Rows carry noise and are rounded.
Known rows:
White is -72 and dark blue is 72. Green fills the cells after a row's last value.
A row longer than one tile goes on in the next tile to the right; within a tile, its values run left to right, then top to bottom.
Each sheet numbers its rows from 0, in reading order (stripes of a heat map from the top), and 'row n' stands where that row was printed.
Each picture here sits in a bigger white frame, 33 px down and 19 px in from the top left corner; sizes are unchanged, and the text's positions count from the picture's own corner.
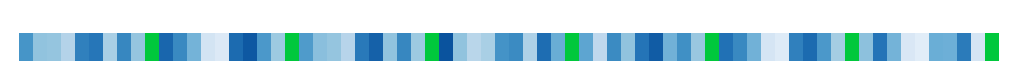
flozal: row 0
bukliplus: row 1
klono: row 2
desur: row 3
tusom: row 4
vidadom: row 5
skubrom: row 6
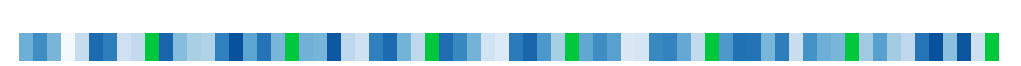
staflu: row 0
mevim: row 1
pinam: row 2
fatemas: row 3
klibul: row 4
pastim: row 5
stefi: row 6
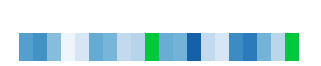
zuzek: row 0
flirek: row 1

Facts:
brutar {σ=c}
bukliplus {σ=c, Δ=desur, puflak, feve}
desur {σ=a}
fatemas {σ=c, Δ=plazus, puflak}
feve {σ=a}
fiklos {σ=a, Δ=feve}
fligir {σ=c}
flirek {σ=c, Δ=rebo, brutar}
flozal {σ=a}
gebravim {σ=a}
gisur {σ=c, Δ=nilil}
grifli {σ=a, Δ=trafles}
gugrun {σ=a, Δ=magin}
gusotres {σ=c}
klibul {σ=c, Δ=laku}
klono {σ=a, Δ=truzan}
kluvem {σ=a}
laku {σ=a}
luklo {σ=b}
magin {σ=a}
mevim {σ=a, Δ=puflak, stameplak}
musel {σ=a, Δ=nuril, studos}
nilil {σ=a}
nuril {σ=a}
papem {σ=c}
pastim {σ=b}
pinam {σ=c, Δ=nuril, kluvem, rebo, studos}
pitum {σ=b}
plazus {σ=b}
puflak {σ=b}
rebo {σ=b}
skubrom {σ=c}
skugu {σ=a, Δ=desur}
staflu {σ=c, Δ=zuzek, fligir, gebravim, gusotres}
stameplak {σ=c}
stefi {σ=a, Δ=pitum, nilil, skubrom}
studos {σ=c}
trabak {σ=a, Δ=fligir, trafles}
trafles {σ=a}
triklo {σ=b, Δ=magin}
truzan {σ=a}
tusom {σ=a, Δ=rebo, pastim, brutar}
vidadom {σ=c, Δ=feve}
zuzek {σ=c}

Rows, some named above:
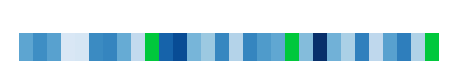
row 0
klibul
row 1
plazus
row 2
pitum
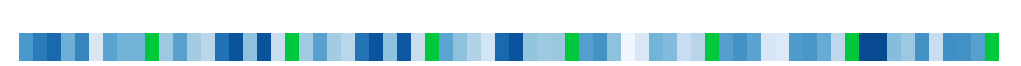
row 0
rebo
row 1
stefi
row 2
stefi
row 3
trabak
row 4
fligir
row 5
papem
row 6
puflak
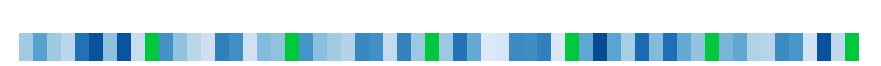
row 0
stefi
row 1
trafles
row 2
magin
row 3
gisur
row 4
triklo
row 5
nilil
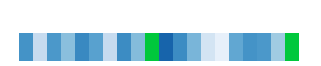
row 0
nuril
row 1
stameplak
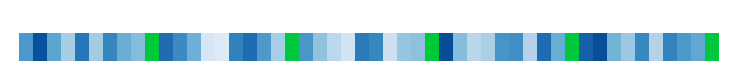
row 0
luklo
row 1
vidadom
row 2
gebravim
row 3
feve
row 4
plazus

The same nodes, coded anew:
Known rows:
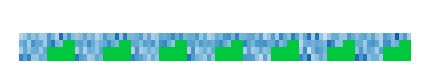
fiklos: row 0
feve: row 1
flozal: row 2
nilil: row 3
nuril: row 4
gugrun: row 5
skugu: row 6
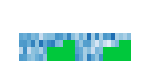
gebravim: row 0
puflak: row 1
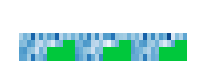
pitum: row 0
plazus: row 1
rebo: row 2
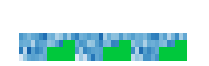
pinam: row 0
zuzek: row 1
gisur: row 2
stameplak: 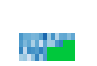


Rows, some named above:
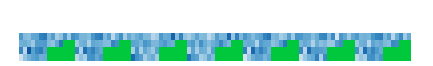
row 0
flirek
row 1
gisur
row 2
desur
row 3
feve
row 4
pinam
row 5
fatemas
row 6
gisur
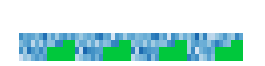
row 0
skubrom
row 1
vidadom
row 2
bukliplus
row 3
magin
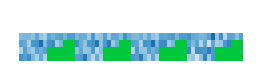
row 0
tusom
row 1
musel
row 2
tusom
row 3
stameplak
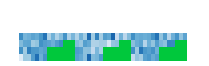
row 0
staflu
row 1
luklo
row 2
papem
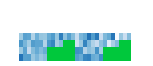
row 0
mevim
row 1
triklo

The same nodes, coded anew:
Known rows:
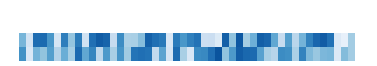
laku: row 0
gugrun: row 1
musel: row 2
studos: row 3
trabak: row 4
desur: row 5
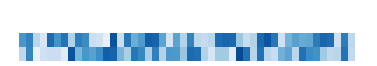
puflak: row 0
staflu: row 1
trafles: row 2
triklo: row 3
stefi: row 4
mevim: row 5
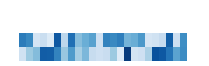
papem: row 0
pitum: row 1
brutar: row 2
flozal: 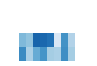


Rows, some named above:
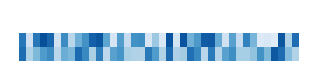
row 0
magin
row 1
trafles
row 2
gisur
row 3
trafles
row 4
klibul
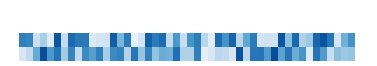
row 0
skubrom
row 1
fatemas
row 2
tusom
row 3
puflak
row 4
pinam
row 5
nilil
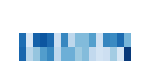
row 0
magin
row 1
pitum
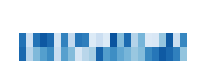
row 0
magin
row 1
stameplak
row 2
flirek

